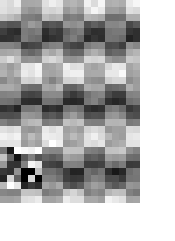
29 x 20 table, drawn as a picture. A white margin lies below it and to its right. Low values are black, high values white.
Stripes running across repeat 3 times from top to bottom. Values change most from cell to cell in the bottom left. No overall slope runs across the table. In the bottom left lies a patch that is rougher than the rest.
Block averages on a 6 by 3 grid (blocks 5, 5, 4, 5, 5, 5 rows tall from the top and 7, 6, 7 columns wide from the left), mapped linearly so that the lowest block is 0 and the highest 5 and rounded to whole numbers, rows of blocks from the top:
3 3 3
2 2 2
4 4 4
0 0 0
5 4 4
1 1 1
